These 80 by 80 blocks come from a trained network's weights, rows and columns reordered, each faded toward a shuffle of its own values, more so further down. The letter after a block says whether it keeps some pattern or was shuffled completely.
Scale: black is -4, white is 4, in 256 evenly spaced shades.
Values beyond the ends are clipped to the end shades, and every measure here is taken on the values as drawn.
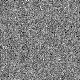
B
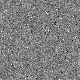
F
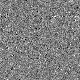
B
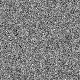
F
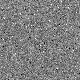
F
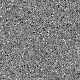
F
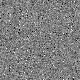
F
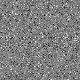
B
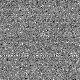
B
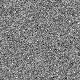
F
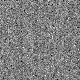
B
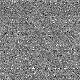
B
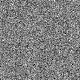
B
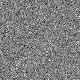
F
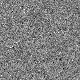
F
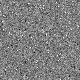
F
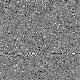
B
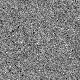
F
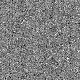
B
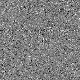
B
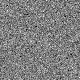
F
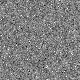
F
